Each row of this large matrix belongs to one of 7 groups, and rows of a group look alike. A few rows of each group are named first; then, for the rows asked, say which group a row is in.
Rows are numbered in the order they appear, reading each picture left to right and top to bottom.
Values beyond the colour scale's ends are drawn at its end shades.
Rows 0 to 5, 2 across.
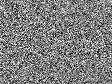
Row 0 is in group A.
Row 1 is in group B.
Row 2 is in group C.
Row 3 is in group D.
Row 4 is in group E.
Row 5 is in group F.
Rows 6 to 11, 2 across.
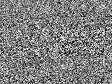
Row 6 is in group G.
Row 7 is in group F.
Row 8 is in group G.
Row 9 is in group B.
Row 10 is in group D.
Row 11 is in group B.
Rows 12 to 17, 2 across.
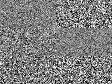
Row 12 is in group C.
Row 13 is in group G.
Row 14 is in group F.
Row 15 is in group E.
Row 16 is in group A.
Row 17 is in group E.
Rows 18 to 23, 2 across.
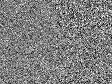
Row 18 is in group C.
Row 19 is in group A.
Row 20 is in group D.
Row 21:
E
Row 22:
G
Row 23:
D
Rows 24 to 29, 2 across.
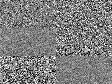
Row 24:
F
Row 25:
C
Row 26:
B
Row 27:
D
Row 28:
B
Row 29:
C
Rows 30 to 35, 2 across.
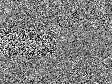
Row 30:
B
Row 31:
G
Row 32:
D
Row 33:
B
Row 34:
D
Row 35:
C
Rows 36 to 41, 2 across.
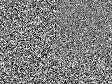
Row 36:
A
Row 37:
C
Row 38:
C
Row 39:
A
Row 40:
A
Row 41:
G
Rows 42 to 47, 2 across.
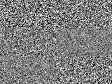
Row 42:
D
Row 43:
C
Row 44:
A
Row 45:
F
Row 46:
G
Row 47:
A
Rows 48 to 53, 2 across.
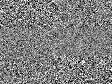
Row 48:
C
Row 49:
E
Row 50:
C
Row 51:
E
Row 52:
A
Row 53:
F
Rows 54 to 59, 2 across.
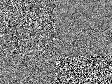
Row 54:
D
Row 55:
B
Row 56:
A
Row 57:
C
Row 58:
E
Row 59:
A
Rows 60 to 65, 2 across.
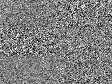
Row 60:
B
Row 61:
F
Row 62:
E
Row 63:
E
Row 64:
G
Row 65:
D
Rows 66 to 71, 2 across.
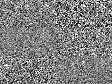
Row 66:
F
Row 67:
F
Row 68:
G
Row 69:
G
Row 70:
B
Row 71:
F
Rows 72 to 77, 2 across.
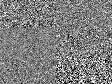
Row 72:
E
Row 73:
C
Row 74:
E
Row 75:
A
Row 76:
A
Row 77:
G
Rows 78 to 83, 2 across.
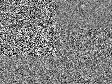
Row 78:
C
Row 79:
F
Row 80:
G
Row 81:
A
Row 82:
G
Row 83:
D
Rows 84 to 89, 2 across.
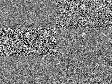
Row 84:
D
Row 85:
F
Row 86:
F
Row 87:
F
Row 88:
G
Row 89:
A
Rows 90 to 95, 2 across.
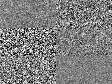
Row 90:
B
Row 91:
A
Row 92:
E
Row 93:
F
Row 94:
G
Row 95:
E
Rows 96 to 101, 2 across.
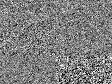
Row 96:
D
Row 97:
B
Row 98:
E
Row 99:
D
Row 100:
E
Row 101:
B
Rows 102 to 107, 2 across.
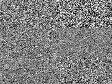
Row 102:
E
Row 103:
E
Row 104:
C
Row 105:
E
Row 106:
B
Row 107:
D
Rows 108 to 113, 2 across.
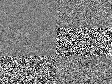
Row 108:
C
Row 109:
C
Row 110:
F
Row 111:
C
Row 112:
D
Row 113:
D
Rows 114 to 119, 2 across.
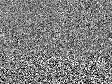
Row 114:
D
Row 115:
D
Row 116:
A
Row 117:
A
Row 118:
C
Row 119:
G
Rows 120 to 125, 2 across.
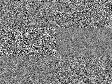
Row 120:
F
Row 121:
C
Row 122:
F
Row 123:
G
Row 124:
E
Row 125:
G
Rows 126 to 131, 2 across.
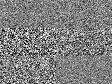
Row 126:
D
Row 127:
E
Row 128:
F
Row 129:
B
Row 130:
G
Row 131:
G
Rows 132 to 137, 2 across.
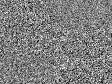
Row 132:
D
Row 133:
G
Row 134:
A
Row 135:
B
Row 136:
A
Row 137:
B
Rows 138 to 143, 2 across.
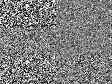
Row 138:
F
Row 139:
A
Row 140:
D
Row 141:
A
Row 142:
F
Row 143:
E
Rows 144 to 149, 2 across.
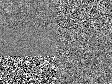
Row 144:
B
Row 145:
G
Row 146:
C
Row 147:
F
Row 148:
F
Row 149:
D
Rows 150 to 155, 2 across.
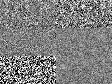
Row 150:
F
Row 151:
F
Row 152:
C
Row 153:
G
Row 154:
A
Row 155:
B
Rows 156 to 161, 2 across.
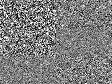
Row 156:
A
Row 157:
F
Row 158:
B
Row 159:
C
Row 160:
F
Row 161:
C
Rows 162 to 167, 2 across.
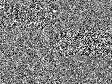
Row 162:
A
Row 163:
E
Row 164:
G
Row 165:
E
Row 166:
G
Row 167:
A
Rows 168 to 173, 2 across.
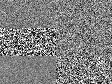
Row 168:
C
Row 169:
E
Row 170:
A
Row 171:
E
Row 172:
D
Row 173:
G
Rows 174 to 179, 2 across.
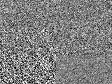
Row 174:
B
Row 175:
A
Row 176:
G
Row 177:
F
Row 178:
G
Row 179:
B
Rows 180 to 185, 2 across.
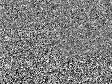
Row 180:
A
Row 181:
G
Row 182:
B
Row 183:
A
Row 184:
B
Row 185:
A
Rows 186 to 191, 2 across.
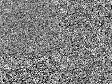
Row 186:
B
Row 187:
B
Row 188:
D
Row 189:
G
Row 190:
B
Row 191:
B
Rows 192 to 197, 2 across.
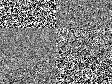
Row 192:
A
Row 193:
A
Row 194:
G
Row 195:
B
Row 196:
B
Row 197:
D
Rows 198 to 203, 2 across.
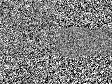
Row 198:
F
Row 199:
D
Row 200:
D
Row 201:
A
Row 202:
B
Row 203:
A
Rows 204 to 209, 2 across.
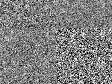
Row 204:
F
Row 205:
B
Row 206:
B
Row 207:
F
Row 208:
E
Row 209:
G
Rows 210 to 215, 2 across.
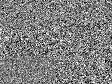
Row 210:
C
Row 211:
D
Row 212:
B
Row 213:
E
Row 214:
A
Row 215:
G
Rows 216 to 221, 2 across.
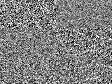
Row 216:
G
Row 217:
E
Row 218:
C
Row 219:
A
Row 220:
G
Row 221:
A
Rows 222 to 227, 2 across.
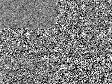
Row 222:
E
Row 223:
F
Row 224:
F
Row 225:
F
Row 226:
B
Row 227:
B
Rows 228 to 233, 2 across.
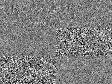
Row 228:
A
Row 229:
A
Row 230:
D
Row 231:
F
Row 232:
D
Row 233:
B
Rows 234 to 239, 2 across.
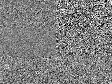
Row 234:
A
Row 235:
B
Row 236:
B
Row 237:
E
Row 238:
B
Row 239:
G
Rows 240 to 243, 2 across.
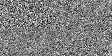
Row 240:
D
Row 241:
F
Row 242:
D
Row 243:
C
